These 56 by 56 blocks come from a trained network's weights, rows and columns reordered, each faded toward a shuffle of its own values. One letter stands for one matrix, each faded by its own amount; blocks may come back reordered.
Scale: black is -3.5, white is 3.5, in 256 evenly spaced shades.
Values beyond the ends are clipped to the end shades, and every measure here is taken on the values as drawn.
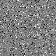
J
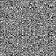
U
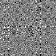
U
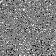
J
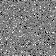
J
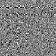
U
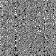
U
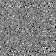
J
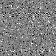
J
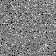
J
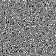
J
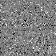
J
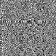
U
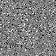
J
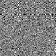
U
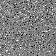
J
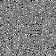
J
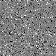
J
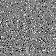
J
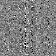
U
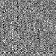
U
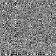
U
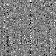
U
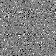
J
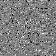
J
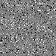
J
